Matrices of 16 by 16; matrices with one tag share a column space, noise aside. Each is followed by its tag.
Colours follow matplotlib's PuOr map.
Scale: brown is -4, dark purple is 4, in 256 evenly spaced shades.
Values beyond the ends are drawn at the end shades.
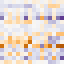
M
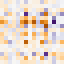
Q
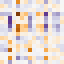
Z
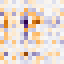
Q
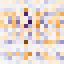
Q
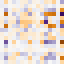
Q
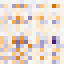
M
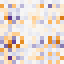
M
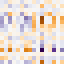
Z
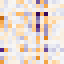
Z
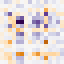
Q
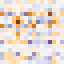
Q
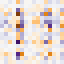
Q
